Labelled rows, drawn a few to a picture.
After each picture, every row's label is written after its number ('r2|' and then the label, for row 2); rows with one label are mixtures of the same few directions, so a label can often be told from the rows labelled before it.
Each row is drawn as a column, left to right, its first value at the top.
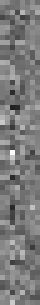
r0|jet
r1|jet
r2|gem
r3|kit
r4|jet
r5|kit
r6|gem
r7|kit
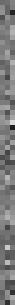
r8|kit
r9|gem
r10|jet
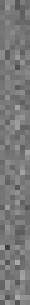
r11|gem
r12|gem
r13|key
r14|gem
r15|kit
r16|gem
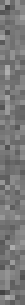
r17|jet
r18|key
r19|gem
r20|gem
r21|kit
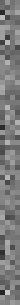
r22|jet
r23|jet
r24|gem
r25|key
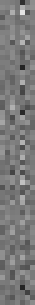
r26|jet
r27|gem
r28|kit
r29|kit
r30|key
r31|jet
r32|gem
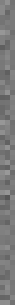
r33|key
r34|key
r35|key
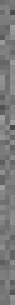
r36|kit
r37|jet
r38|jet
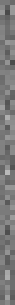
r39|kit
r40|kit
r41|kit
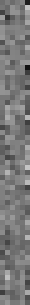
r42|jet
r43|kit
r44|kit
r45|kit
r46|kit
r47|key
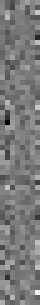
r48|gem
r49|jet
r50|gem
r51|kit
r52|gem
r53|key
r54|jet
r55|jet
